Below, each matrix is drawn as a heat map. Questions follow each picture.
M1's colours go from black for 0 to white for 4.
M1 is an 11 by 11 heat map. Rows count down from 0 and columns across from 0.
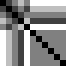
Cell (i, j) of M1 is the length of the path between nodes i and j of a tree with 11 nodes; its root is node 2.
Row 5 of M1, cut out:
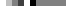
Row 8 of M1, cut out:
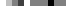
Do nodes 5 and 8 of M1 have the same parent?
yes
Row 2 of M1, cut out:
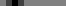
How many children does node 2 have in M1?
2
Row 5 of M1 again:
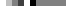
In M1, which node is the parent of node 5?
3
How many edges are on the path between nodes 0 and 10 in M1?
4
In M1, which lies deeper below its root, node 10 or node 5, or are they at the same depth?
the same depth
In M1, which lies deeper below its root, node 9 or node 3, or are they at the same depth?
node 9
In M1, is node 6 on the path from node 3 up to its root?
no
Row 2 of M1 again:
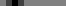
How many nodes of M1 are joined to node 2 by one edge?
2
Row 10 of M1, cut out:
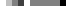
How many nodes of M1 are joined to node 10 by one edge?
1
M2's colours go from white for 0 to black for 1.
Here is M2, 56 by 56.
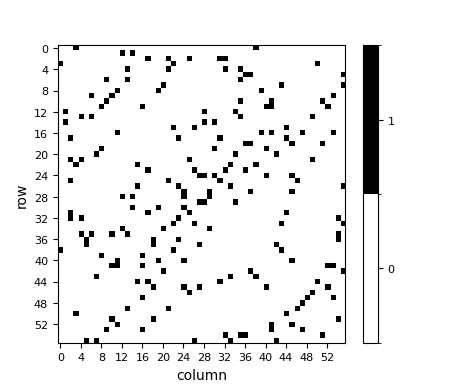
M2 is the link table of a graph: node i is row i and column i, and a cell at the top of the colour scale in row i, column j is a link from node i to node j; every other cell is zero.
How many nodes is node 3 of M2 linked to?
3
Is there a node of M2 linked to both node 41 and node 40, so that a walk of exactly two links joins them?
yes
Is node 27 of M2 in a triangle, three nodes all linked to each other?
yes
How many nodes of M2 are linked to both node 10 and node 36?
0
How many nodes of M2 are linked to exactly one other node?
1
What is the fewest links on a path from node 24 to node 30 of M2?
1
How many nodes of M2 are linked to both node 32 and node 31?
1
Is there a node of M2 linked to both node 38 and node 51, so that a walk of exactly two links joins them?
no
